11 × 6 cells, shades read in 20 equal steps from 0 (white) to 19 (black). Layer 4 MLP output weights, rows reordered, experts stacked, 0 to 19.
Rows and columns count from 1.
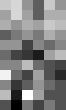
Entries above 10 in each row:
1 1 0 1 2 4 3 4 4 3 4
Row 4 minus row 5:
4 2 -6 1 -5 -1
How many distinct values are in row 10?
5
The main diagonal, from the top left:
4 3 6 10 11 5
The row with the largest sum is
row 11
